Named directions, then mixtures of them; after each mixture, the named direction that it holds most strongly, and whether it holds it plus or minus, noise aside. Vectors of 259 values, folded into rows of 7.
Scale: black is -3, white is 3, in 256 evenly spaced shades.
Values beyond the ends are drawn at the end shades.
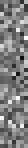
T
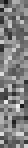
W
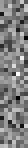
T, minus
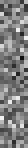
T, plus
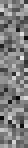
T, minus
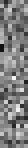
W, plus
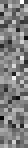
T, minus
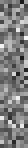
T, plus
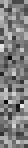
W, minus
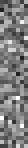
T, plus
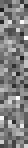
T, plus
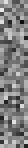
W, minus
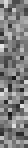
W, minus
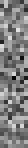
T, plus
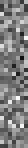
T, plus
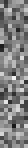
W, plus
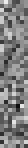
W, minus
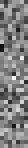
T, minus
